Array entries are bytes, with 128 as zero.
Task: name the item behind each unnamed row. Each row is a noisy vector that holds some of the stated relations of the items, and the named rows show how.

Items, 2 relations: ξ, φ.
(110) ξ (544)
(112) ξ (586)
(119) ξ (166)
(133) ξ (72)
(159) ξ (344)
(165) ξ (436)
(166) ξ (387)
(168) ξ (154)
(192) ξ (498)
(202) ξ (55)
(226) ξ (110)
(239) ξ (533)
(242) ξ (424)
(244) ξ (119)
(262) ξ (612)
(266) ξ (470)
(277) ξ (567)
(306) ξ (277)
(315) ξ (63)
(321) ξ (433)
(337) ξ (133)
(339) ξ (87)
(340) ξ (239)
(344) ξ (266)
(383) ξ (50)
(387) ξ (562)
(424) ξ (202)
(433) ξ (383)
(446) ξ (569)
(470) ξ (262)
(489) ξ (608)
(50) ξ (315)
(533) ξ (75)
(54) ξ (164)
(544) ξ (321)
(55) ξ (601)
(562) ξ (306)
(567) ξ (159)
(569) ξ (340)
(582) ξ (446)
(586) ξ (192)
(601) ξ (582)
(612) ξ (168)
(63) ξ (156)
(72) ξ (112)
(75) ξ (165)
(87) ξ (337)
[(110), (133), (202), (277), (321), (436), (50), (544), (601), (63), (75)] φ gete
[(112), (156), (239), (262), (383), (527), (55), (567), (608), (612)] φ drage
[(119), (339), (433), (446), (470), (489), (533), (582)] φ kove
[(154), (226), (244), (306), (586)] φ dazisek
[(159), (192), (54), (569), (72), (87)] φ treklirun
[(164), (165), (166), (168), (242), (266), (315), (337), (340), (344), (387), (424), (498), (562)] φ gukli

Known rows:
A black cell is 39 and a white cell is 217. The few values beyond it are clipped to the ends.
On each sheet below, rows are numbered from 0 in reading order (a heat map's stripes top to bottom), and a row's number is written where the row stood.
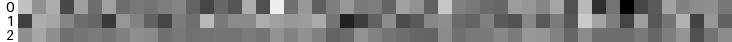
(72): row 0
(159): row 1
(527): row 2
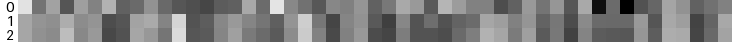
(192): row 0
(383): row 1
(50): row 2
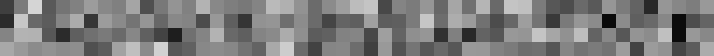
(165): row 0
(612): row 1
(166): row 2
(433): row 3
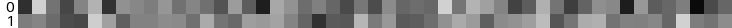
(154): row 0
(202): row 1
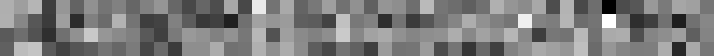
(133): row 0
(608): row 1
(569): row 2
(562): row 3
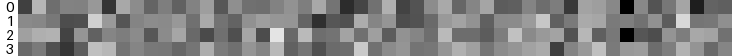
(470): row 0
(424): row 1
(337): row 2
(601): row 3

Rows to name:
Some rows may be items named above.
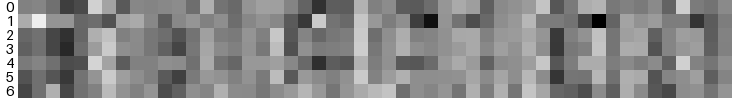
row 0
(202)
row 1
(164)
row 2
(582)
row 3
(446)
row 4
(202)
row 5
(569)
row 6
(533)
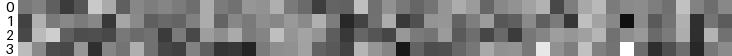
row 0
(55)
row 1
(266)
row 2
(306)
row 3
(489)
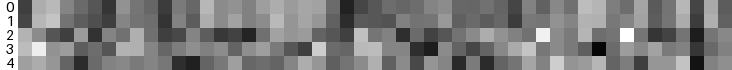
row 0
(567)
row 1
(277)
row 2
(608)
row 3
(54)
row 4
(244)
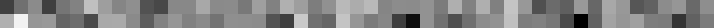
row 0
(239)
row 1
(164)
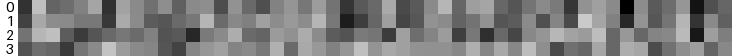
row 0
(262)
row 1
(344)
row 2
(387)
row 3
(340)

